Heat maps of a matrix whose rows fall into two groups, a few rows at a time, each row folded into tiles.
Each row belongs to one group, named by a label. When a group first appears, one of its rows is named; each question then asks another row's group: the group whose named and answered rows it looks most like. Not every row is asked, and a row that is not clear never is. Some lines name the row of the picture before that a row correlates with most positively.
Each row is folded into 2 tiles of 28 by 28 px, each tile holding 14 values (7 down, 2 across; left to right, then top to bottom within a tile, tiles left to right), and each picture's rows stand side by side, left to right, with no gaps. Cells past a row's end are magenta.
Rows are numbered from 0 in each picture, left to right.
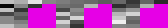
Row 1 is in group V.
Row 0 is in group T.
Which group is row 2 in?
V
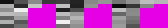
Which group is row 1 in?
V
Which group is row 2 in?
T
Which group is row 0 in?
V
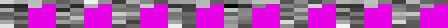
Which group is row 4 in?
T
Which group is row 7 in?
V
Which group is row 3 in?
T
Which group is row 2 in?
V
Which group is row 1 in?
V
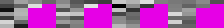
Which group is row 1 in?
V
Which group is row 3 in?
V
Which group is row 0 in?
V
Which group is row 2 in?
T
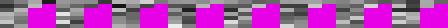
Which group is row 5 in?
T
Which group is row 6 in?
V
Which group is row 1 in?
V
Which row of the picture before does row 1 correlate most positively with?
3
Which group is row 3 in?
T
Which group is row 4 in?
V
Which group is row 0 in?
V
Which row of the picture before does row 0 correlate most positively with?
3
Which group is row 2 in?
T
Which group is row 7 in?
V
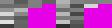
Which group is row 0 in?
V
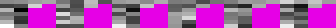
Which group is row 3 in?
V
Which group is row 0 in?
T
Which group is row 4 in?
T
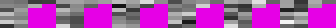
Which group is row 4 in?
T
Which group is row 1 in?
T
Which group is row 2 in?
T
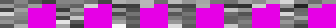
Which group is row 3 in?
T
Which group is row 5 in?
V
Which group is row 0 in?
V
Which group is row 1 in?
V
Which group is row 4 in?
T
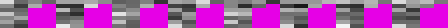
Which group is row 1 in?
T
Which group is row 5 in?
T
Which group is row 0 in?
V
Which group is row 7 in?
T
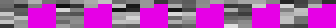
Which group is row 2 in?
V
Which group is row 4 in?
T
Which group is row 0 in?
V
